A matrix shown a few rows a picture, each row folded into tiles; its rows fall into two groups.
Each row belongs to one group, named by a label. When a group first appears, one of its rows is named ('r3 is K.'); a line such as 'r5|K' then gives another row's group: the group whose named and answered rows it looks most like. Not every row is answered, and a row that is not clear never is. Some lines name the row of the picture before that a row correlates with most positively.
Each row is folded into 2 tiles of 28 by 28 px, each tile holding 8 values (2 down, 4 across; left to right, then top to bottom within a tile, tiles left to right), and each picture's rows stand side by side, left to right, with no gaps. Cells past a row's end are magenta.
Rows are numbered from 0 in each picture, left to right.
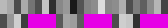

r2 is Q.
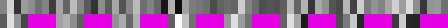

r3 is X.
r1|X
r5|Q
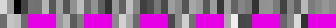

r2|X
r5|Q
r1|X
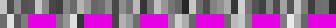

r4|X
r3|Q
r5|X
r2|Q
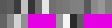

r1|X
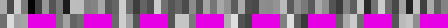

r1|X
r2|Q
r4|X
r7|Q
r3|Q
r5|X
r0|X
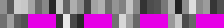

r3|X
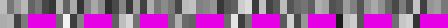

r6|Q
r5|X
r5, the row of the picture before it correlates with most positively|1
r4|X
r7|Q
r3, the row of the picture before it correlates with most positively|0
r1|X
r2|Q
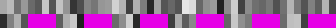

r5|Q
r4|Q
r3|X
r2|Q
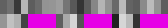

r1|Q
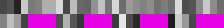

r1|X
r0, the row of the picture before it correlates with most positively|0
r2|X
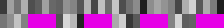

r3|X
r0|Q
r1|Q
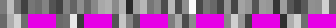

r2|Q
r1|Q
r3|X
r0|Q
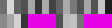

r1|Q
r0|Q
